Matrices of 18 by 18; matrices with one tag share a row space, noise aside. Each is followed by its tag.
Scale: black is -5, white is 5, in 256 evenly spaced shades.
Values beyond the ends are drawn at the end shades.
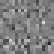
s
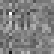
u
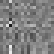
u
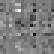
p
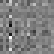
u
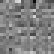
p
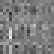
u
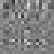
s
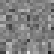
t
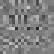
s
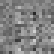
p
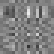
s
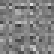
p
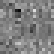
p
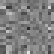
t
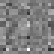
t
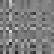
u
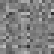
t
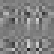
s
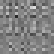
u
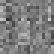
t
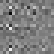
u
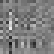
u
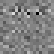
s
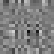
s
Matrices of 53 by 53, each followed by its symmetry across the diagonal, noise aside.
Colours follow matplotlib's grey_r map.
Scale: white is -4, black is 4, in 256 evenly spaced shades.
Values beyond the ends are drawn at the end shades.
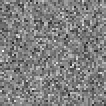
neither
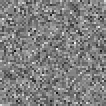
symmetric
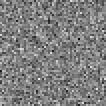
antisymmetric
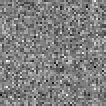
antisymmetric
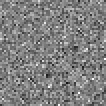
symmetric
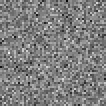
symmetric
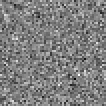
antisymmetric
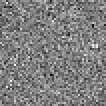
neither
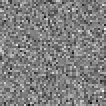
antisymmetric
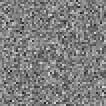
neither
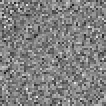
symmetric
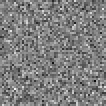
neither
